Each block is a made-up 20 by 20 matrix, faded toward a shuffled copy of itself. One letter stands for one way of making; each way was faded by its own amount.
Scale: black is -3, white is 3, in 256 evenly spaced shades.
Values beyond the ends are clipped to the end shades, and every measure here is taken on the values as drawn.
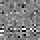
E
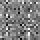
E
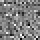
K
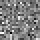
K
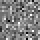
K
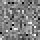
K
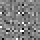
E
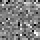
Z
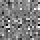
E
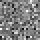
Z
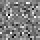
Z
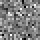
Z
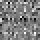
E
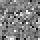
Z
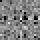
E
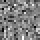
K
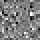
E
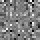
E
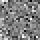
Z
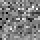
Z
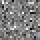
K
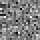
K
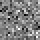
Z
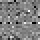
E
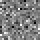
K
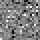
K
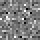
Z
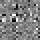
E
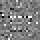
E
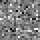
Z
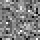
K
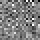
E
